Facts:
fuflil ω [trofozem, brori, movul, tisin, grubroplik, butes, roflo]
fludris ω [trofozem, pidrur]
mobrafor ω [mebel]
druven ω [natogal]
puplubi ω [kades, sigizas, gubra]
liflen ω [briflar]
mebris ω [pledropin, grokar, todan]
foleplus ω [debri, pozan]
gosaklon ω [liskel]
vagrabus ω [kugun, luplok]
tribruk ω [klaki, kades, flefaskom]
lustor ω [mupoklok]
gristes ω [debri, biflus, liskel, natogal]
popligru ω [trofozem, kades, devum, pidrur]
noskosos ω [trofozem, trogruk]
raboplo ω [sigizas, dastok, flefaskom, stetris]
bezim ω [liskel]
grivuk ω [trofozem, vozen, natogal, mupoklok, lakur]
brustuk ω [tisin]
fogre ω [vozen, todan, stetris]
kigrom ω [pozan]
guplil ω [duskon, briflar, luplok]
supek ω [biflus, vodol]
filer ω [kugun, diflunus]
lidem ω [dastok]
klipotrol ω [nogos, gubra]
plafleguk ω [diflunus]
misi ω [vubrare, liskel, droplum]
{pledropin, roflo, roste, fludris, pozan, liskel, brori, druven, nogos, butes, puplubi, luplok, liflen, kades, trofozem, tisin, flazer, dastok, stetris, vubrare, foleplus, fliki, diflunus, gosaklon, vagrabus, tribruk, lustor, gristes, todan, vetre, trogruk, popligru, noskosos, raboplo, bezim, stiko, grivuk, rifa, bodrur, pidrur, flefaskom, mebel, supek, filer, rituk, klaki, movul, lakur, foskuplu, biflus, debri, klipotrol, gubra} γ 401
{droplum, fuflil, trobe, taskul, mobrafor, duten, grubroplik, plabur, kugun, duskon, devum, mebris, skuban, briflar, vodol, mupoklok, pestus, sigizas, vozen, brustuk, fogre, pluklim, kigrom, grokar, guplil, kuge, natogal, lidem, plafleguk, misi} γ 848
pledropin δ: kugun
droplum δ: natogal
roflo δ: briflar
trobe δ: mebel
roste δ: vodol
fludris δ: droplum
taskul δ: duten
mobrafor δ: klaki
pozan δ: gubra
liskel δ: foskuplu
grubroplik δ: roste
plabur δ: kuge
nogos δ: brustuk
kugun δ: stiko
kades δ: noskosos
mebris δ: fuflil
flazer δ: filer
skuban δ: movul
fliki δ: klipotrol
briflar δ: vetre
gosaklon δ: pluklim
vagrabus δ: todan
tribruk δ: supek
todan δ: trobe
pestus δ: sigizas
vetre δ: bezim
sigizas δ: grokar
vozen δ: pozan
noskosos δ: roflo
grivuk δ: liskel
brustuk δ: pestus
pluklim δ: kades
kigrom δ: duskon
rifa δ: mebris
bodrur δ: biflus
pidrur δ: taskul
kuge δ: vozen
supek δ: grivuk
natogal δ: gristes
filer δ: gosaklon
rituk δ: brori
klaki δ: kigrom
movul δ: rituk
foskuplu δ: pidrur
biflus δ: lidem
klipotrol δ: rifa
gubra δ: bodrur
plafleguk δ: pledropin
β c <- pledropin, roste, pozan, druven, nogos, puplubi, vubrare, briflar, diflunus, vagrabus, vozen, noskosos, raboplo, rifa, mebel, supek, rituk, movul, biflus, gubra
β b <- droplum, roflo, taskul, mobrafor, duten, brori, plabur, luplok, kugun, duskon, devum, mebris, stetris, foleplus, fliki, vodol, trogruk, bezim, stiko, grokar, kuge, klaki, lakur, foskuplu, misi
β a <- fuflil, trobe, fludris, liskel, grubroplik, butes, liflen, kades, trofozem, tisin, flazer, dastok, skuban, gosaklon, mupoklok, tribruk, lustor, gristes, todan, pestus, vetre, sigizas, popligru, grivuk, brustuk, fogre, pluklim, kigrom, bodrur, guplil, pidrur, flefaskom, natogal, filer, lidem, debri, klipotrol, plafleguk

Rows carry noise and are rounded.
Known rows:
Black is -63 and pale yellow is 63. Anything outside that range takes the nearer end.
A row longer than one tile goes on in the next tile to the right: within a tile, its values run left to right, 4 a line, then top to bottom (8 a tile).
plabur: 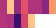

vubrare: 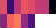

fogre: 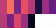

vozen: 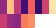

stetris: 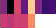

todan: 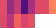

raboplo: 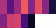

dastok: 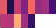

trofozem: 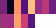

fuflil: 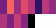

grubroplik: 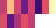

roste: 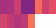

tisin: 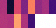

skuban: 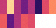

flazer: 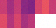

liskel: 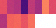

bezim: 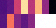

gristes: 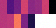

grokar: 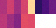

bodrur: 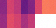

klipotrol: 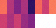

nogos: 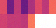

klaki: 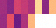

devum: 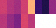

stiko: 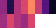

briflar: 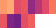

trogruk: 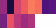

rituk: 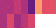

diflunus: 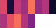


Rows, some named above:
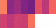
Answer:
pledropin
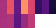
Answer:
misi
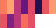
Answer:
natogal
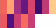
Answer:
sigizas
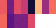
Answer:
noskosos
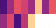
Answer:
fliki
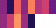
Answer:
butes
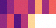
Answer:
fliki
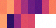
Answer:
pluklim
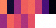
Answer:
luplok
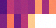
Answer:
foskuplu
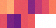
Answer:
briflar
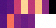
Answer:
bezim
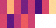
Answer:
grubroplik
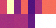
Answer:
kigrom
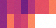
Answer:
pozan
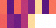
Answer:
roflo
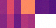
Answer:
duten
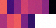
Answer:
druven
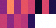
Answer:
guplil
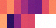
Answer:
pluklim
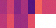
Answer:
supek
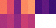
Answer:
duskon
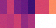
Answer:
grivuk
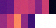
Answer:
liflen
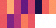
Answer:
natogal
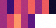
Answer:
debri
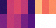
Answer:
tribruk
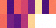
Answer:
roflo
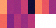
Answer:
gosaklon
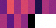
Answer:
fuflil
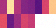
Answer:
brustuk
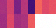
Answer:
supek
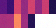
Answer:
lustor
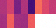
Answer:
supek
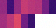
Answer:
puplubi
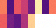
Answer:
roflo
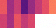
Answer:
todan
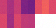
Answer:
flazer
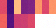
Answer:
kades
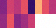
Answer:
vagrabus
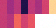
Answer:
pidrur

